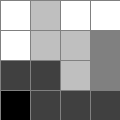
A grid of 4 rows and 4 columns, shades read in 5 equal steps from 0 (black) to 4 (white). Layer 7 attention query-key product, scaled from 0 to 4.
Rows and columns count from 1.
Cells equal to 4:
4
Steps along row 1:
down up same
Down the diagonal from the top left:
4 3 3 1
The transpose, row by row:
4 4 1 0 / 3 3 1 1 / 4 3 3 1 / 4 2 2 1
